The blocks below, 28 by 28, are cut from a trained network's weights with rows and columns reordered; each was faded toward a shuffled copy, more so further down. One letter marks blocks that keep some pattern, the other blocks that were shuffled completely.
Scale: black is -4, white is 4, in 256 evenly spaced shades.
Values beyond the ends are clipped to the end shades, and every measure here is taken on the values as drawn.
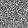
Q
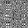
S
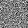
S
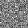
S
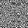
S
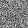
Q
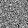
Q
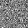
S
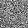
Q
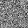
Q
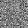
S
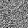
S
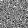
Q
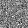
S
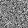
Q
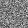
Q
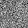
Q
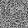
S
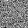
S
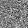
Q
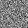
Q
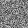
Q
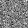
Q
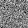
Q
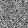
Q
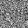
S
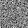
Q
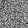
Q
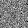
Q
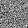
Q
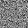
Q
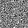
Q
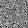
Q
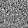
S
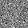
Q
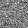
Q
